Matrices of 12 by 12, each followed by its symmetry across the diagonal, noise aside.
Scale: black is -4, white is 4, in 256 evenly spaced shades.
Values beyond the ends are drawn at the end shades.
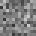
neither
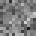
neither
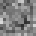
symmetric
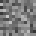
neither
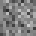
neither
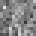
neither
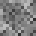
symmetric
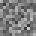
symmetric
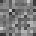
symmetric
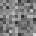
symmetric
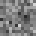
neither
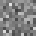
neither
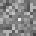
symmetric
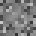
symmetric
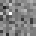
neither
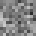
neither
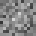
symmetric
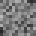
symmetric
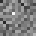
symmetric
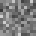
neither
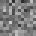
neither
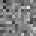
neither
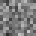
neither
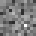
symmetric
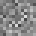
symmetric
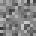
symmetric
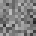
neither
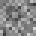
symmetric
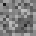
symmetric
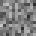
neither
